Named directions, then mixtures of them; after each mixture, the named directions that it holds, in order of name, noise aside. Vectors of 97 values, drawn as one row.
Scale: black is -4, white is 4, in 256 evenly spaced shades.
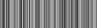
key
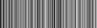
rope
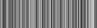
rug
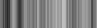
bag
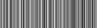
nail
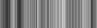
bag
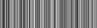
key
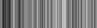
bag, rug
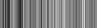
bag, nail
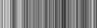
bag, rope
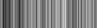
bag, rug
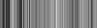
bag, key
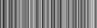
rope, rug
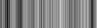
bag, rug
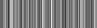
key, nail, rug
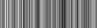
bag, key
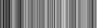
bag, rope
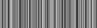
key, nail, rope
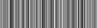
key, nail, rug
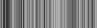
bag, key, nail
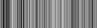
bag, key, nail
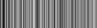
key, rope, rug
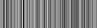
key, nail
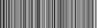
key, rope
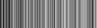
bag, rope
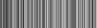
bag, nail, rope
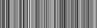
key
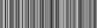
key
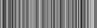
rug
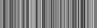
nail, rug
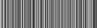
key, nail, rope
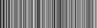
key, rope
